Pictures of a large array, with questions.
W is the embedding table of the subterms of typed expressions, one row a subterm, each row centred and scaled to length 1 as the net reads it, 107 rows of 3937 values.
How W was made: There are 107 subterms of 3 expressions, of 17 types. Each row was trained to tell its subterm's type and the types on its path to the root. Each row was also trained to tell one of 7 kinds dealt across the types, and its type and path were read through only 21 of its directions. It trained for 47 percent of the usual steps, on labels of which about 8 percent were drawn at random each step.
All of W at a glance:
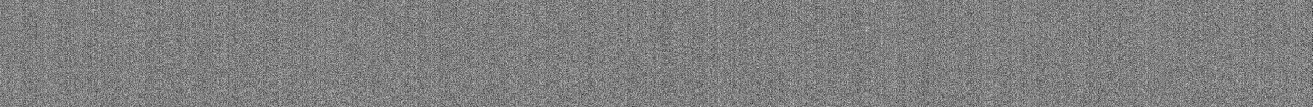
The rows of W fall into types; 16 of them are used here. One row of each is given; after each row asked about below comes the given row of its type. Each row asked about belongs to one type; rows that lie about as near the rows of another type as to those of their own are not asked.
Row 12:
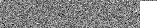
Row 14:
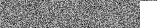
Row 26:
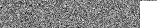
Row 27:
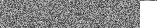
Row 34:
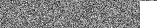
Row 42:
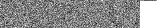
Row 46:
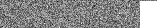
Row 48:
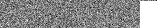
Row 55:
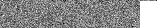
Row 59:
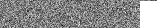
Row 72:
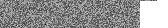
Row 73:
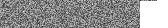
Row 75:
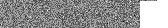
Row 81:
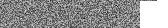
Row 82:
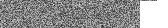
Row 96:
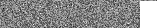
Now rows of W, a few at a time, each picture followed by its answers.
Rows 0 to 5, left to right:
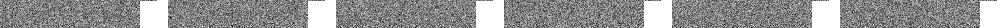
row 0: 12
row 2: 72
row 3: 48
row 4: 72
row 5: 96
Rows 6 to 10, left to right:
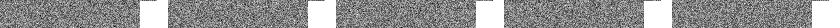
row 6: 34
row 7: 42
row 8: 34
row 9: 81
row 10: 72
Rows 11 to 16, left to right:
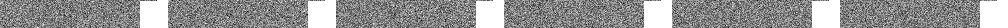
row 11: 12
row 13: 46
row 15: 72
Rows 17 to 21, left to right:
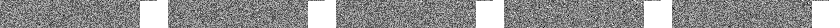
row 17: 59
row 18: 12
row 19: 34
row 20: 48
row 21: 75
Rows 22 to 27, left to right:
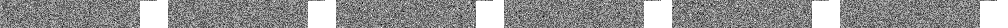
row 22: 14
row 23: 27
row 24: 55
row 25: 96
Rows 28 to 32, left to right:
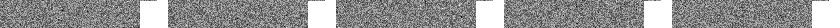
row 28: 73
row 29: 81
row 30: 26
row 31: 59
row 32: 12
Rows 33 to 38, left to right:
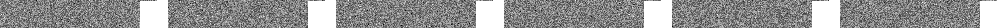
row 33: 82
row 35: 14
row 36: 27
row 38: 82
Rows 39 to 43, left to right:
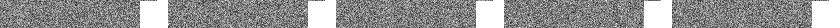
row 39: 75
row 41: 73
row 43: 46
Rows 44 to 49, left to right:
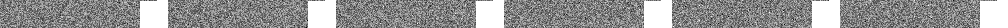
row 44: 27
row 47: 12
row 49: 72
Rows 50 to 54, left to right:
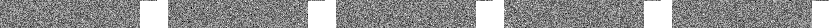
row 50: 27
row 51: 12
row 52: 48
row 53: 96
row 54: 42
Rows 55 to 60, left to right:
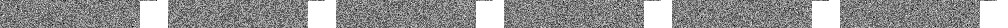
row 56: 82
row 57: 27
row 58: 82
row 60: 42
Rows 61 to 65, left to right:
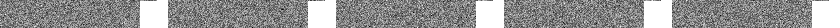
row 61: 42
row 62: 46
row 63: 82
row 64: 55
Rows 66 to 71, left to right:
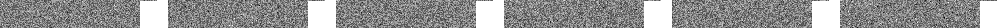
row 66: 14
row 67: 48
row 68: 81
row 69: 59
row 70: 81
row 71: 46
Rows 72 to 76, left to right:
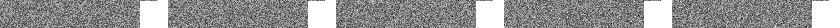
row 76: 42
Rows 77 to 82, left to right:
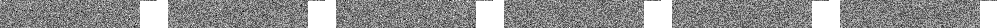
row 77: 42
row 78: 55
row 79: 46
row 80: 46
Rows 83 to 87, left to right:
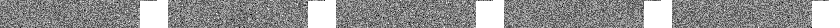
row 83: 42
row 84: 75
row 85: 72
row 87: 82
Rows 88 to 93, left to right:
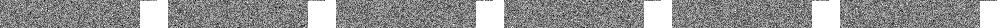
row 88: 26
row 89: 46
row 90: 55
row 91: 34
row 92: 75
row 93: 72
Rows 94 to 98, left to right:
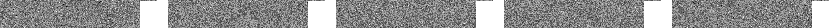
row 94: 59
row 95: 59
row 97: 96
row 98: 26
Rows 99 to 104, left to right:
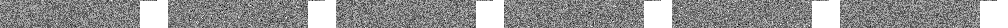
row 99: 34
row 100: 26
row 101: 75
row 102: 75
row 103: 82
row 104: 81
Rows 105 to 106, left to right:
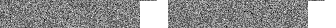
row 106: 48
